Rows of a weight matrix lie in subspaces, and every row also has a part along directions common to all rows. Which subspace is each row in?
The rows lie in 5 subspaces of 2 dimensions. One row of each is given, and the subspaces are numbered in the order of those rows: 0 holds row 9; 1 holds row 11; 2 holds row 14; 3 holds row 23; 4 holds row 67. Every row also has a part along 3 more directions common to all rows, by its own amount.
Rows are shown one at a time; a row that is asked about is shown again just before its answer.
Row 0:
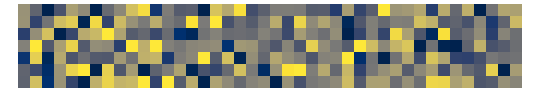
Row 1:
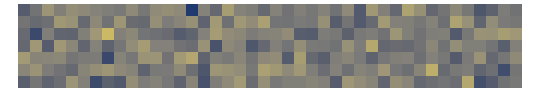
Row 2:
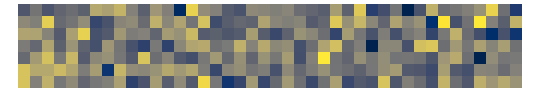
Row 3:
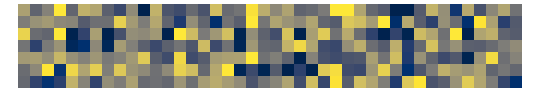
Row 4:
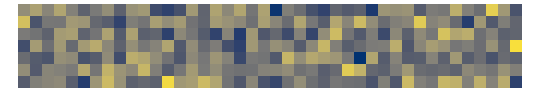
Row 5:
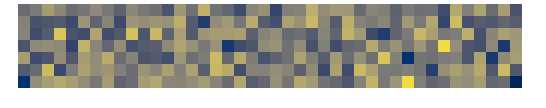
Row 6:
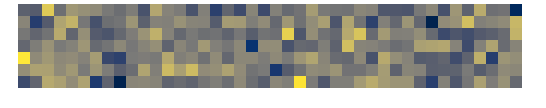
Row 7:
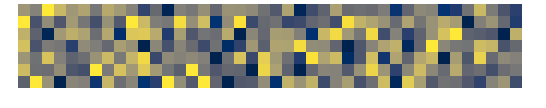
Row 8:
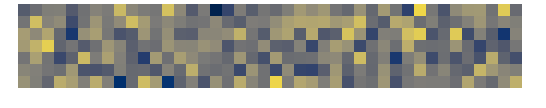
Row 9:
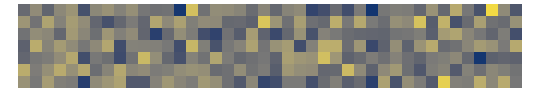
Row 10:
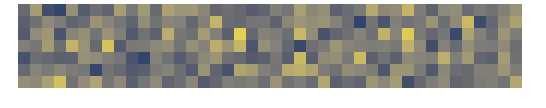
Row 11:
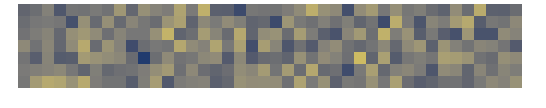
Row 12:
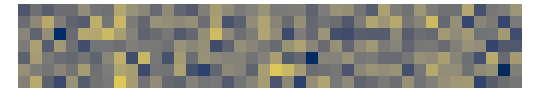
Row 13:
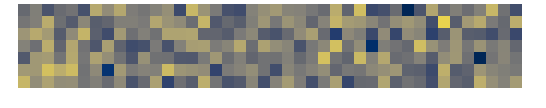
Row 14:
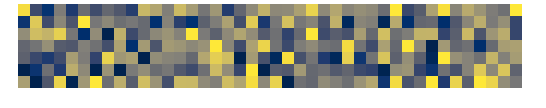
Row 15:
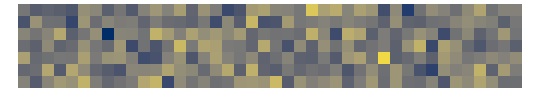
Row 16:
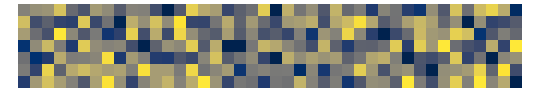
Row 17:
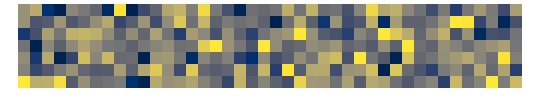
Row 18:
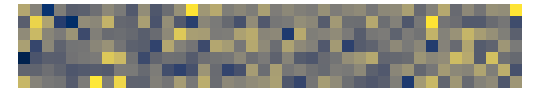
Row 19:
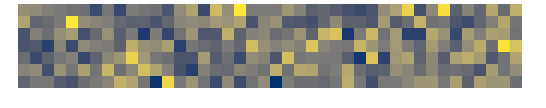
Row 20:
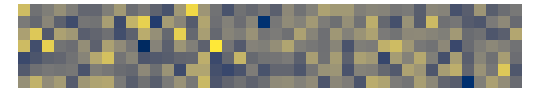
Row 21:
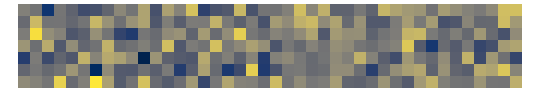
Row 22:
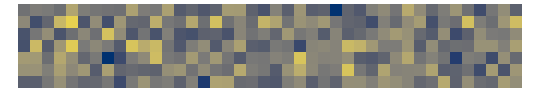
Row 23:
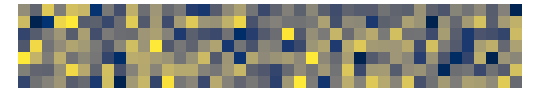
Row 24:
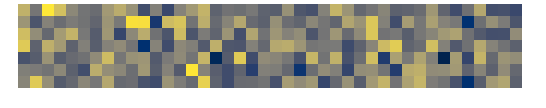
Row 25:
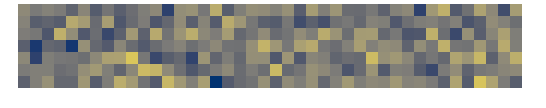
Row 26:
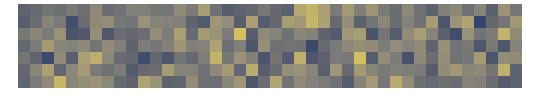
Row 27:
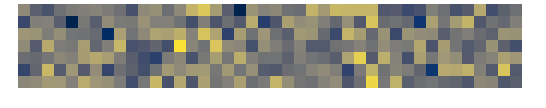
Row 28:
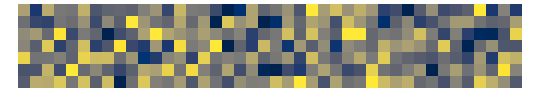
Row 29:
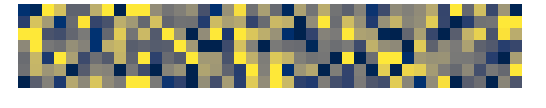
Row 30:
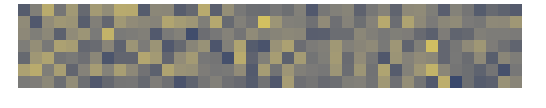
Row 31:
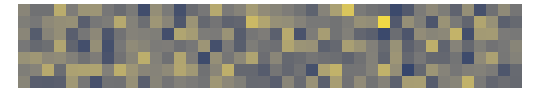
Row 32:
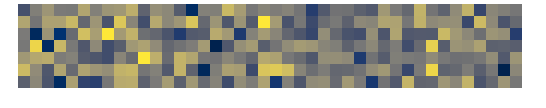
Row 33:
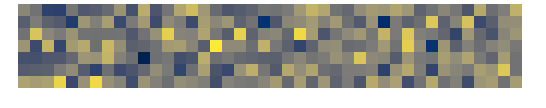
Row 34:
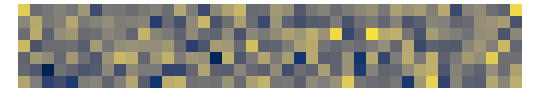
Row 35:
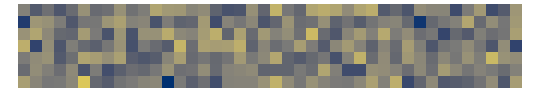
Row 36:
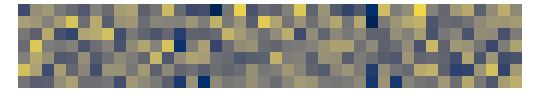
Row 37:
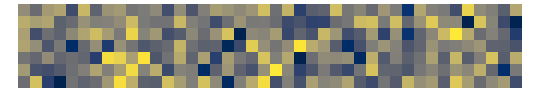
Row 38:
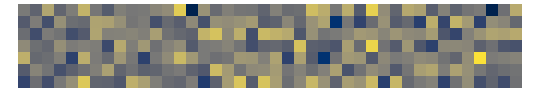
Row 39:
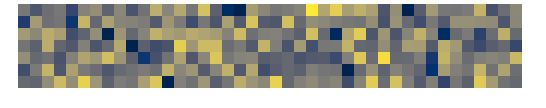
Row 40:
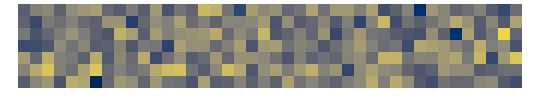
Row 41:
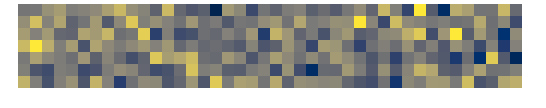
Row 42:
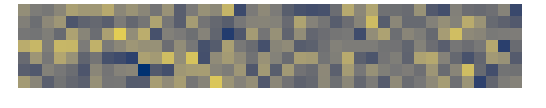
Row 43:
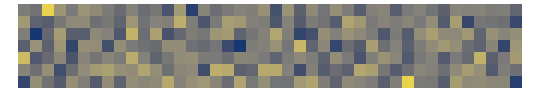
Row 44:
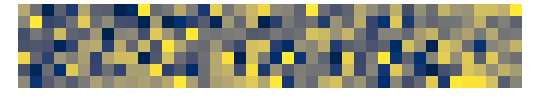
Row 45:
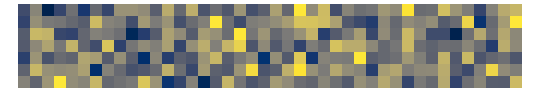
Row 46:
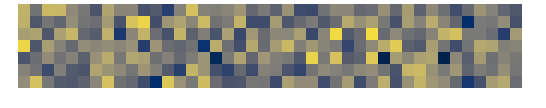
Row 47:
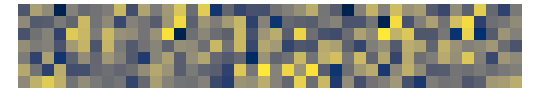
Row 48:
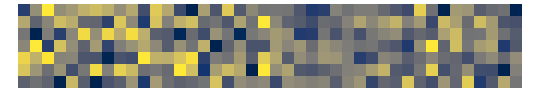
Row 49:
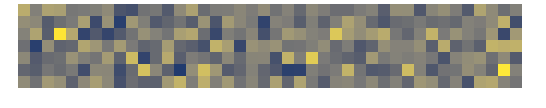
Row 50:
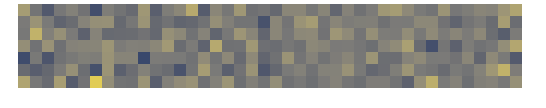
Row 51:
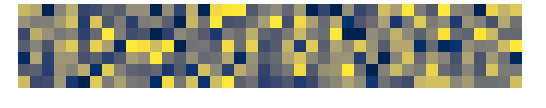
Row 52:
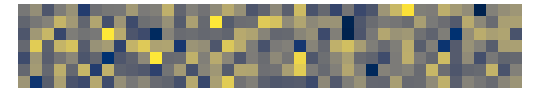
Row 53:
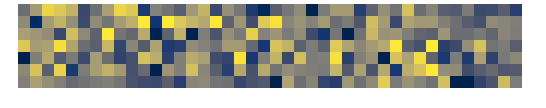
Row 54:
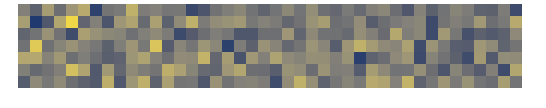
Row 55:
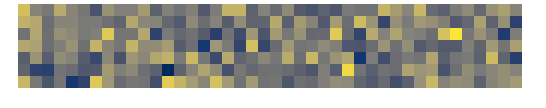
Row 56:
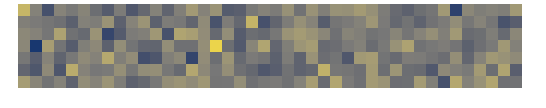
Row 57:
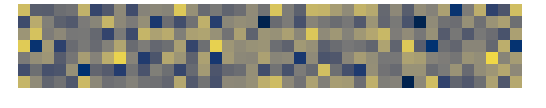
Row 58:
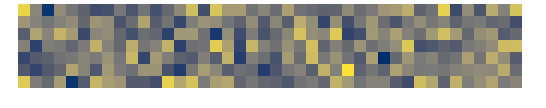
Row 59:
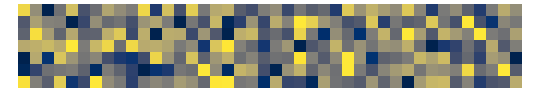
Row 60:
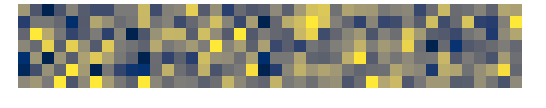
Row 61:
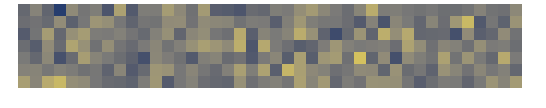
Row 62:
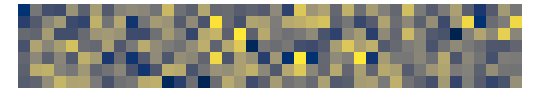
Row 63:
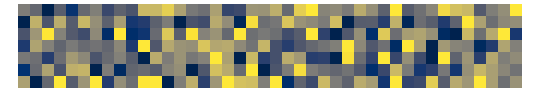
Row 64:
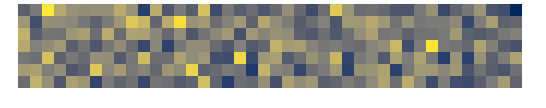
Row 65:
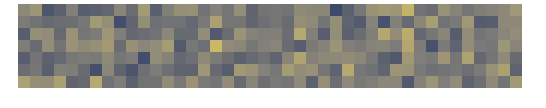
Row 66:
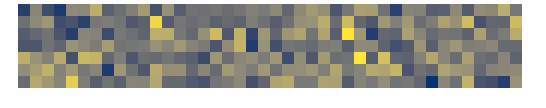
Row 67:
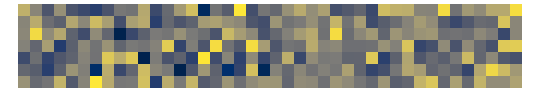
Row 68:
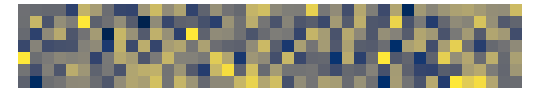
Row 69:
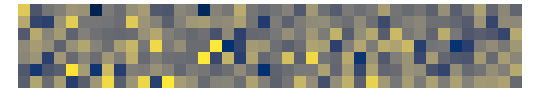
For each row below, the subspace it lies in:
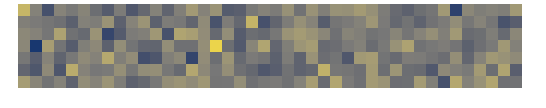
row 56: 1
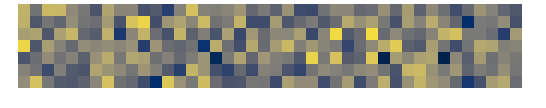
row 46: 2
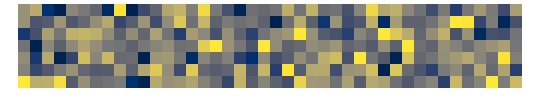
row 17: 1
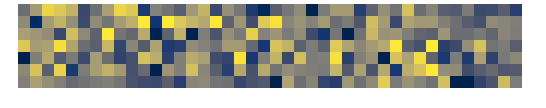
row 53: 2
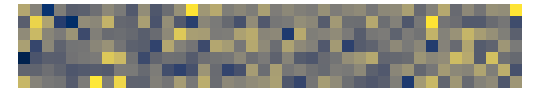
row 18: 3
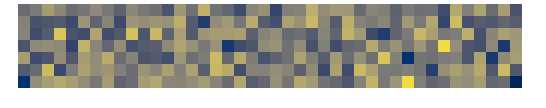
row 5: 0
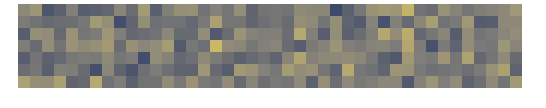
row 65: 1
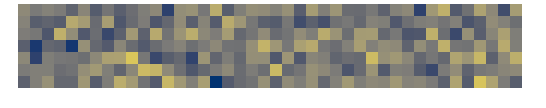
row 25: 4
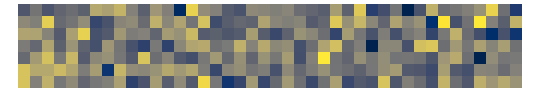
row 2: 0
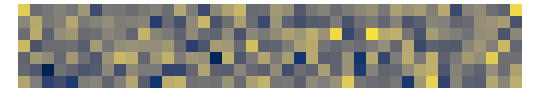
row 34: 0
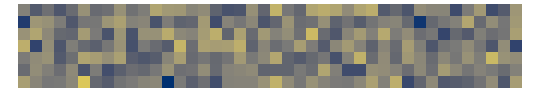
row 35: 0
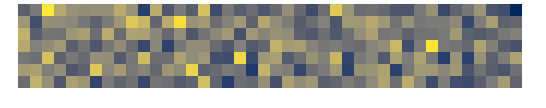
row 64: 2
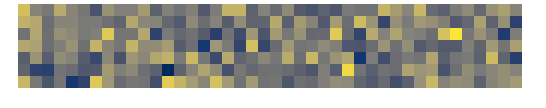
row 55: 4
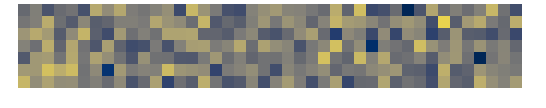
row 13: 0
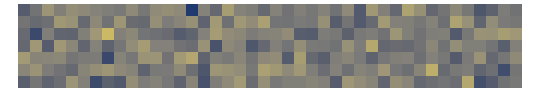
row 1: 0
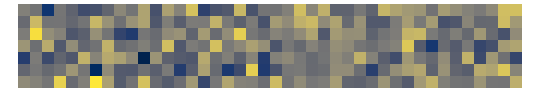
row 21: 4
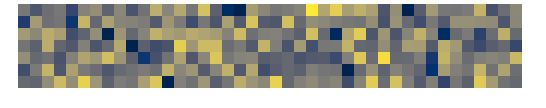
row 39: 2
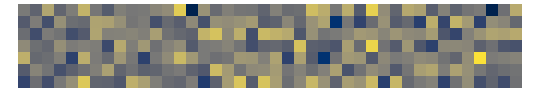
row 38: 0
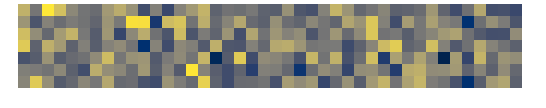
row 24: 2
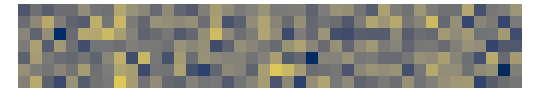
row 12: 3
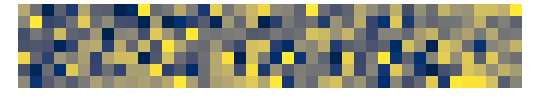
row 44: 2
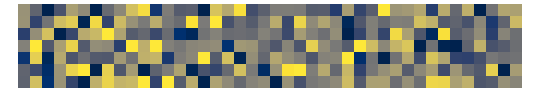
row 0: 3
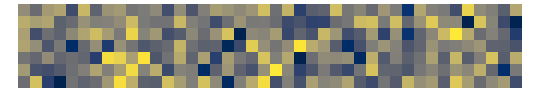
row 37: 3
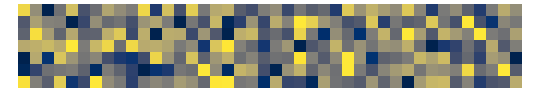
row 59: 4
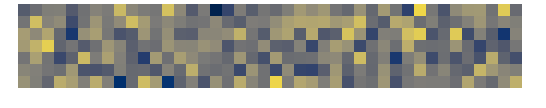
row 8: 4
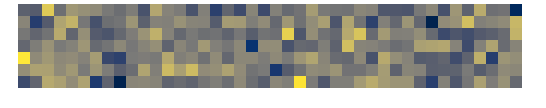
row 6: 3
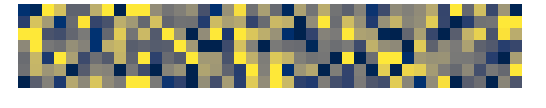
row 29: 1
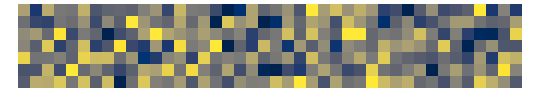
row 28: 3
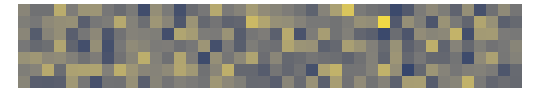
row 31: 1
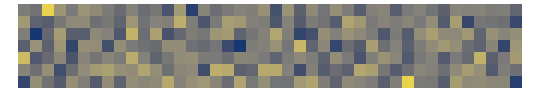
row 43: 0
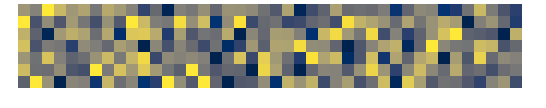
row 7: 2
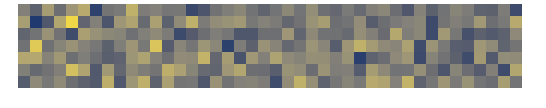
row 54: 3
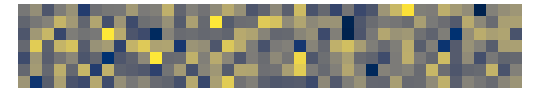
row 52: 2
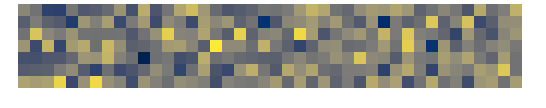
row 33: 1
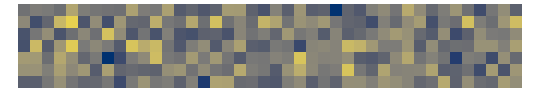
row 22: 3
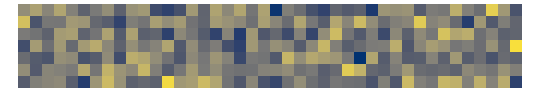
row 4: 0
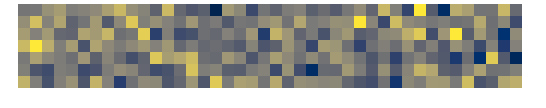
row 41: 4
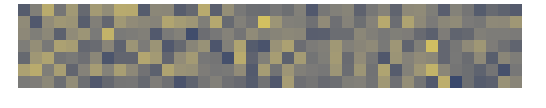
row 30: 2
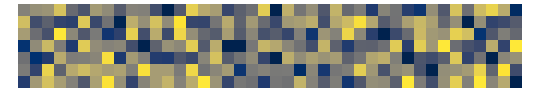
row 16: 0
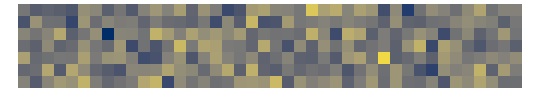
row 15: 2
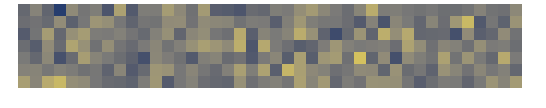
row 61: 1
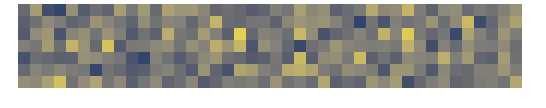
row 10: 1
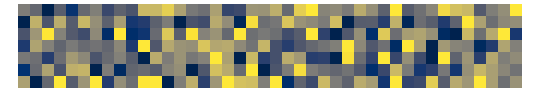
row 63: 2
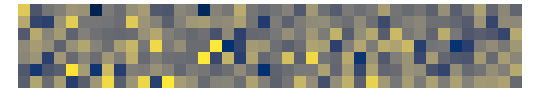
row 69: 3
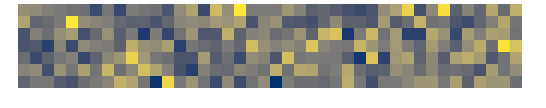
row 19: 4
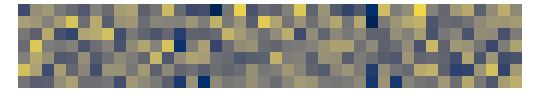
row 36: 4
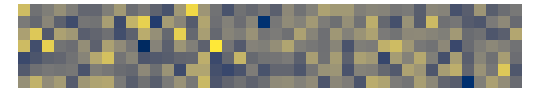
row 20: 2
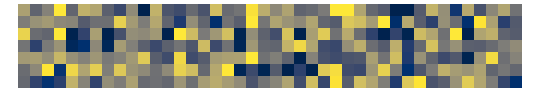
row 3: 1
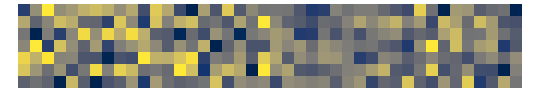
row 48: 4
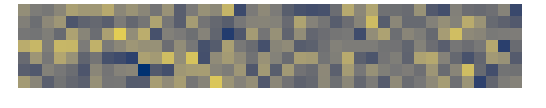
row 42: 4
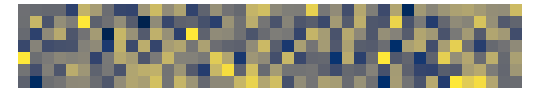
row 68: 2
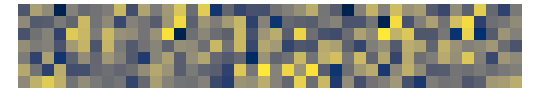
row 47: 1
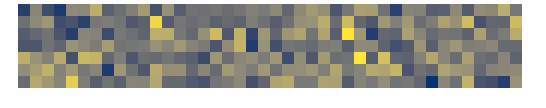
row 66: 2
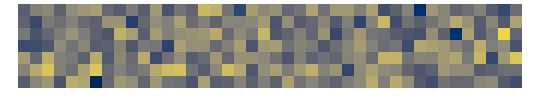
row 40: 4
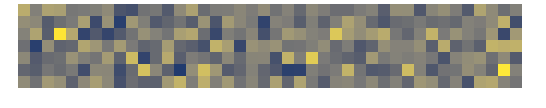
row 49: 3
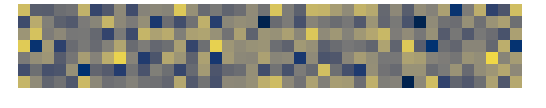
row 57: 0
